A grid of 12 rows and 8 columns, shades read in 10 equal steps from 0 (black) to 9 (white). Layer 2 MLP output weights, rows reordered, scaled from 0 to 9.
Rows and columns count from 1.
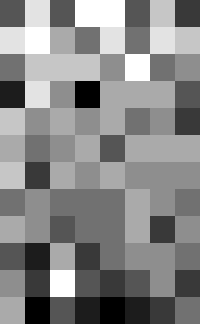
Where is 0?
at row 4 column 4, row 12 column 2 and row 12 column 5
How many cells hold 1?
4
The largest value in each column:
8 9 9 9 9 9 8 7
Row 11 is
5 2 9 3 2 3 5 2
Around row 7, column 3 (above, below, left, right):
5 4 2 5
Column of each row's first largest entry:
4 2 6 2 1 1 1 6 1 3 3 1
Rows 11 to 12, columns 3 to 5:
9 3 2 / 3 1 0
